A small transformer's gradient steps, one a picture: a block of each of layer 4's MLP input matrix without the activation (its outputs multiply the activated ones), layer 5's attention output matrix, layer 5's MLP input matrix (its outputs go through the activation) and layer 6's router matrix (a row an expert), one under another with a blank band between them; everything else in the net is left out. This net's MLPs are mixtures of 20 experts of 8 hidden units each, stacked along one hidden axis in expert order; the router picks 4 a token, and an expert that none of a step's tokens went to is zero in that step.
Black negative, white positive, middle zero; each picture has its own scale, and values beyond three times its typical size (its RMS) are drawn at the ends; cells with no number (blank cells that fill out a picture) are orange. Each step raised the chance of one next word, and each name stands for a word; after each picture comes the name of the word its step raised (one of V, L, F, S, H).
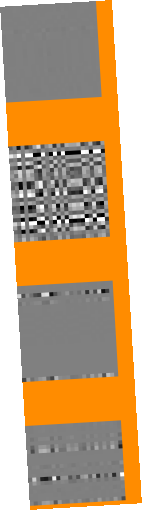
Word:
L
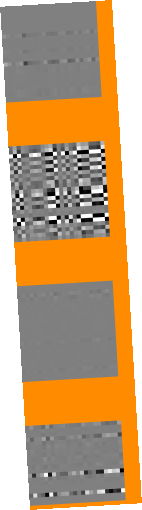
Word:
L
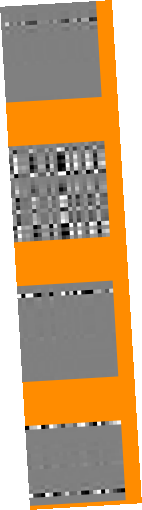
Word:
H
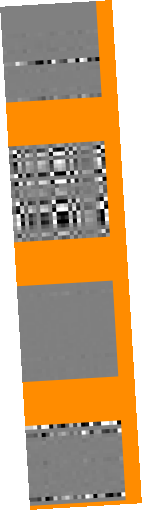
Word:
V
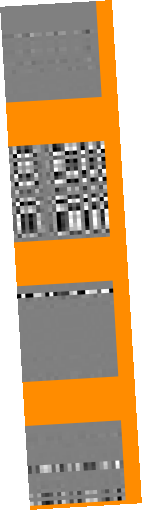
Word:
V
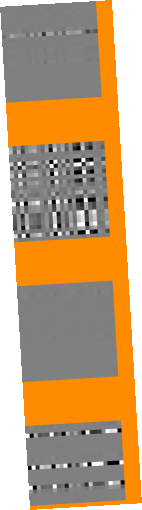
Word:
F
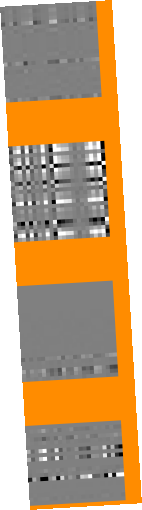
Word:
F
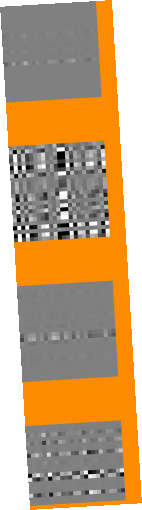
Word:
H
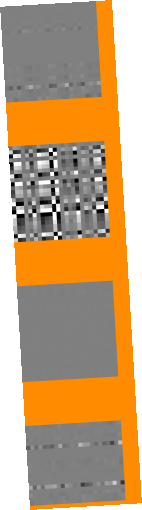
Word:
V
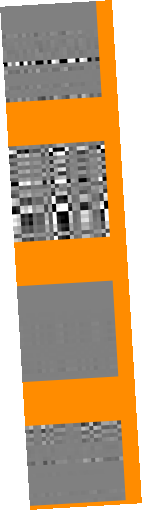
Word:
V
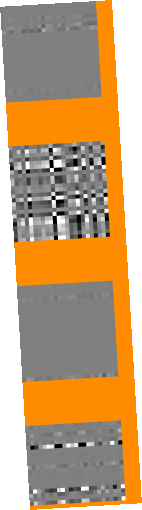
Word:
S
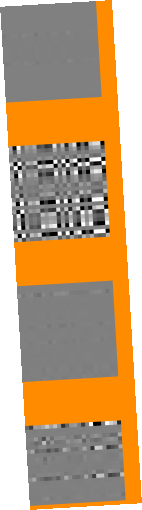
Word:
F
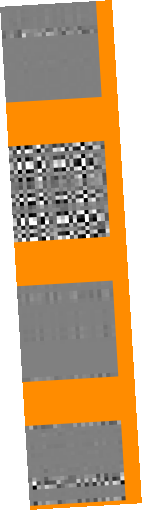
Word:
S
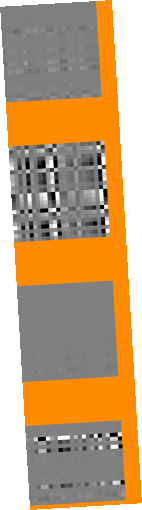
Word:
H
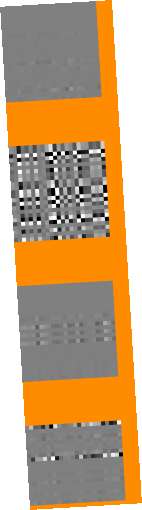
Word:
L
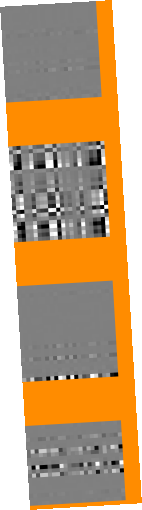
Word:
H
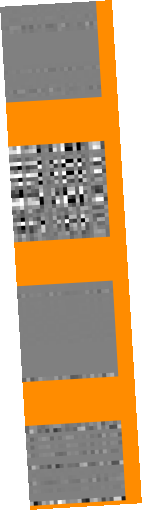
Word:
F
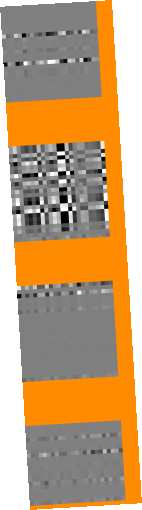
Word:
V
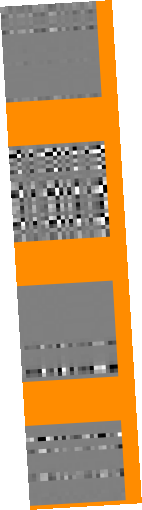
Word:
L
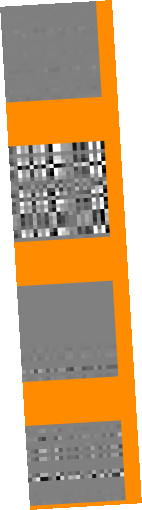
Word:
F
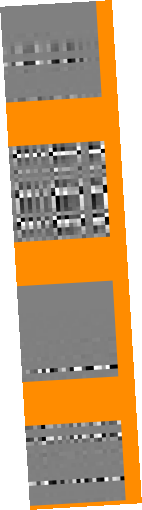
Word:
L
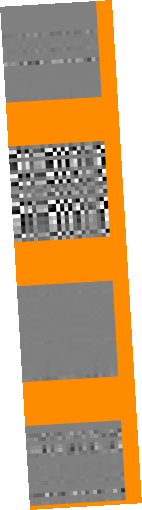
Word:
V
